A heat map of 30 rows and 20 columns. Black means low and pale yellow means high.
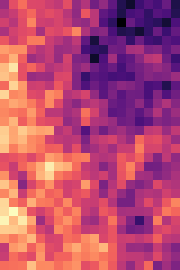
Grain: blotchy. Slope: up to the bottom left. Stripes: none. Odd rows or columns: none. Ninth with the lowest average: top right. Mirror symmetry: none.
